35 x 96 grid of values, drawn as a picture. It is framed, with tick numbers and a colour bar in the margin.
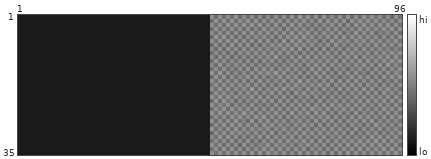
The table splits into one row of 2 panels. Panel 1,1: very low, flat. Panel 1,2: middling, checkered.
